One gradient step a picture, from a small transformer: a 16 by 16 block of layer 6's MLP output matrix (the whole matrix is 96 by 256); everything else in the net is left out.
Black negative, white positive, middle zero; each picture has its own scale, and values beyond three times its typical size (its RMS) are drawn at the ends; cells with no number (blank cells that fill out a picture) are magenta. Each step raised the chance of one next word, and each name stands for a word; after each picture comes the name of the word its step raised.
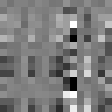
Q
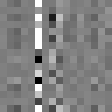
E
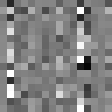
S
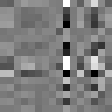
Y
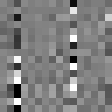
E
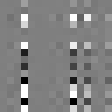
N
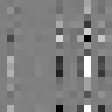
Q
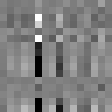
Q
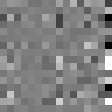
N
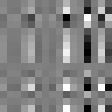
S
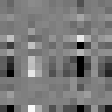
Q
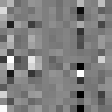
Y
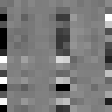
E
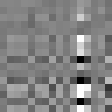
E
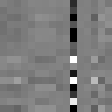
E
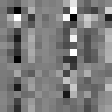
S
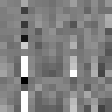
Q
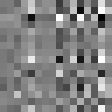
S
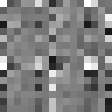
Y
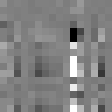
Q
